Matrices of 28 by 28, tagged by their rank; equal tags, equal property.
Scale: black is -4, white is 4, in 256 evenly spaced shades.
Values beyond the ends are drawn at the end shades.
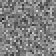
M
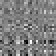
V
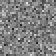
M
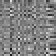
V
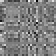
V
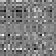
V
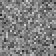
M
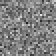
M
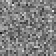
M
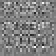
V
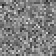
M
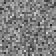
M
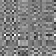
V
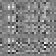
V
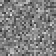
M
